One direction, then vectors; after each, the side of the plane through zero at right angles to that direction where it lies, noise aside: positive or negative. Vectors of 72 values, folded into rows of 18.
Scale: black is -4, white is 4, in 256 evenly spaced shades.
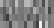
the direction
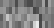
negative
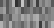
negative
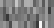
positive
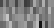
negative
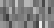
positive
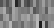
negative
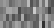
positive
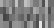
positive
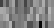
negative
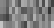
positive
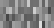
positive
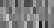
negative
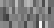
positive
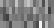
positive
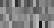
negative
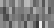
positive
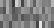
positive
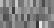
positive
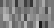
negative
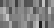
negative
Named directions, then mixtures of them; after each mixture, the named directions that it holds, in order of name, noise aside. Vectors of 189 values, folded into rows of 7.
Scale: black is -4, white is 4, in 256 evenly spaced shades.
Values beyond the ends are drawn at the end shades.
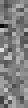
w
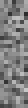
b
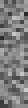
b, w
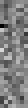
w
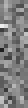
w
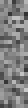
b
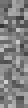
b, w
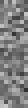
b, w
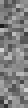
b, w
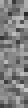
b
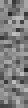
b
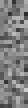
b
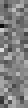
w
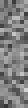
b, w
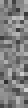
b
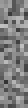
b, w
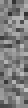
b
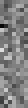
w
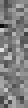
w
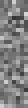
b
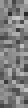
b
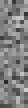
b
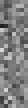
w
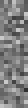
b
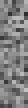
b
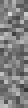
b, w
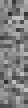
b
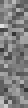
b, w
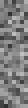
b, w
